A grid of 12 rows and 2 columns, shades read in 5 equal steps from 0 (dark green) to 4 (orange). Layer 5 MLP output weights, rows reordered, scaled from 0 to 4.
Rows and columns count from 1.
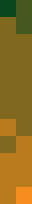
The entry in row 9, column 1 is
2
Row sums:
1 3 4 4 4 4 4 5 5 6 6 7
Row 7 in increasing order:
2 2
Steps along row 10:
same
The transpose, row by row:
0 2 2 2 2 2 2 3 2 3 3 3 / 1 1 2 2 2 2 2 2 3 3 3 4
